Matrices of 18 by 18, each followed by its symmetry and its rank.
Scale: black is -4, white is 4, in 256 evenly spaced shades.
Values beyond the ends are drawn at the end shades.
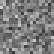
neither, full rank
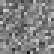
neither, full rank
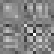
symmetric, rank three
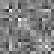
symmetric, rank three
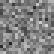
neither, full rank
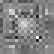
symmetric, rank three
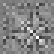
symmetric, rank three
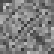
symmetric, full rank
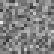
neither, full rank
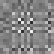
symmetric, rank three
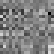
neither, rank three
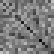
symmetric, full rank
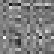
neither, rank three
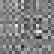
neither, rank three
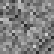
symmetric, full rank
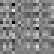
neither, rank three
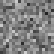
neither, full rank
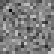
symmetric, full rank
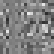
neither, rank three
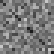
symmetric, full rank
